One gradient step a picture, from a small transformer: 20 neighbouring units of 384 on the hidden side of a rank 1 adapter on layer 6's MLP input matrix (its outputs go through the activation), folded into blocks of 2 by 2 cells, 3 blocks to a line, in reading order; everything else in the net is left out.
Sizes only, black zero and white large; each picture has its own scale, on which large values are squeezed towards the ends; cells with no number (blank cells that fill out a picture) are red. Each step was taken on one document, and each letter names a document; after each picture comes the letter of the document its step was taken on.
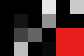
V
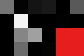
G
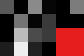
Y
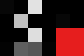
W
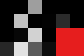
W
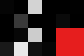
W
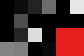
V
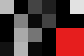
Y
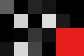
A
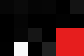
G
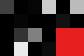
G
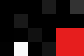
G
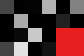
G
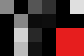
Y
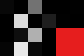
W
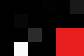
V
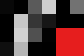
Y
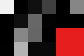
Y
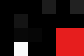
V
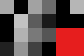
Y
